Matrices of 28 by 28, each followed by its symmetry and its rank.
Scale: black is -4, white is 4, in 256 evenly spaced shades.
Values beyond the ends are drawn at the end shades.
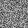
neither, full rank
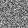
neither, full rank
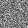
neither, full rank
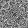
symmetric, full rank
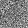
symmetric, full rank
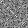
symmetric, full rank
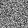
neither, full rank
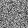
neither, full rank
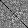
symmetric, full rank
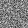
symmetric, full rank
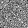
symmetric, full rank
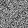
symmetric, full rank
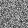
neither, full rank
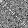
symmetric, full rank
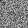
neither, full rank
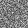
symmetric, full rank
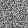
neither, full rank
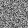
neither, full rank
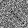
symmetric, full rank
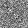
symmetric, full rank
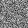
neither, full rank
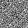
symmetric, full rank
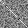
symmetric, full rank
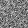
symmetric, full rank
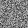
neither, full rank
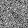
symmetric, full rank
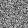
neither, full rank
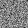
neither, full rank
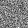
neither, full rank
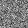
neither, full rank
